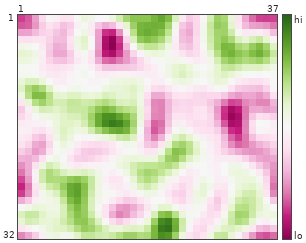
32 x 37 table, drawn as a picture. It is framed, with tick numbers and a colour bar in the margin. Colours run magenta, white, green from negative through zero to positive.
Stripes: none. Grain: blotchy. Lone odd cells: none.
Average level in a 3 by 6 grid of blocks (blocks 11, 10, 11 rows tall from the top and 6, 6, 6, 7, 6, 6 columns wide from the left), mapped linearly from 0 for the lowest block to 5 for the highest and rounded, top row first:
2 2 2 3 4 3 | 3 4 5 2 1 0 | 3 5 3 4 3 3
